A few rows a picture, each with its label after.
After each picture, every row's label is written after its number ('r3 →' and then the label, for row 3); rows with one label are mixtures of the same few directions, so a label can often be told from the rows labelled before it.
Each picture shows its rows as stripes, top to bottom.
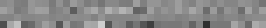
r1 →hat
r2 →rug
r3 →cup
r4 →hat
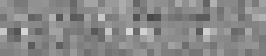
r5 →rug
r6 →rug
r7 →hat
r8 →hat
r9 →hat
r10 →hat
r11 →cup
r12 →rug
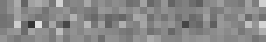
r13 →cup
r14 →rug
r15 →rug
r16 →cup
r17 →cup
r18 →hat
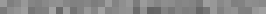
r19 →hat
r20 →hat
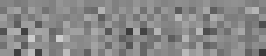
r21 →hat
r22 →rug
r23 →rug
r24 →cup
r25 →hat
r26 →cup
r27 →hat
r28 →cup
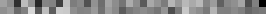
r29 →cup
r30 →cup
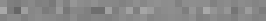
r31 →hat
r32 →hat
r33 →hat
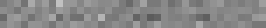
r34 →cup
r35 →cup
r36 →hat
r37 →hat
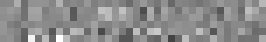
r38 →cup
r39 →rug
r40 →rug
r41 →rug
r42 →hat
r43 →cup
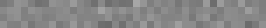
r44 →rug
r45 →rug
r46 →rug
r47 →rug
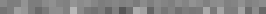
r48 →rug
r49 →rug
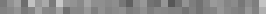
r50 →cup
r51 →cup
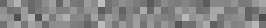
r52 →hat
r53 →rug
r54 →cup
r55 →rug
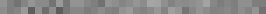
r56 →hat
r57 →cup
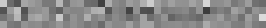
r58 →hat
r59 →hat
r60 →cup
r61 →hat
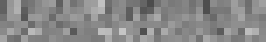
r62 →hat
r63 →hat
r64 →hat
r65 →cup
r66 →rug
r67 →hat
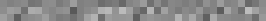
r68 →rug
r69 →rug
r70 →rug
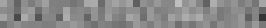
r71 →rug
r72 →cup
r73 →cup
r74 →rug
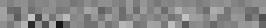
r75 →hat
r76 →rug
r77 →cup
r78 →cup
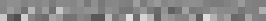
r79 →hat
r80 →cup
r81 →hat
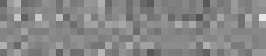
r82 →hat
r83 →hat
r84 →cup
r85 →rug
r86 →hat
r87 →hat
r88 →hat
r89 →hat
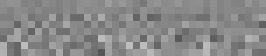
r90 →rug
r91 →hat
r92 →hat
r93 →cup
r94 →cup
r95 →rug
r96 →hat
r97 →hat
